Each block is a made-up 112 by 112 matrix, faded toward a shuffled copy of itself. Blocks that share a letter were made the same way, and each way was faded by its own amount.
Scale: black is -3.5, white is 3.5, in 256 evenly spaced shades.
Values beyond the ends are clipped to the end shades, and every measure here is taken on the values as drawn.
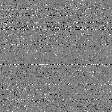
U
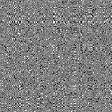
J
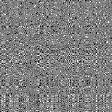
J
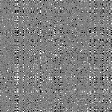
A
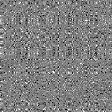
J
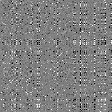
A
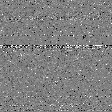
U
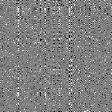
A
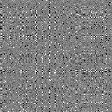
A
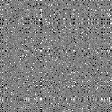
J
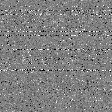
U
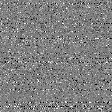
U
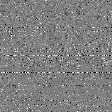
U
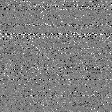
U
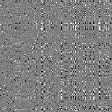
A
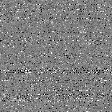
U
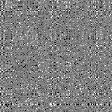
J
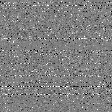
U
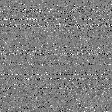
U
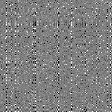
A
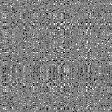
J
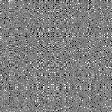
J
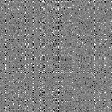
A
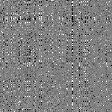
A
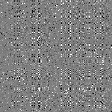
A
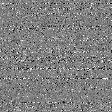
U
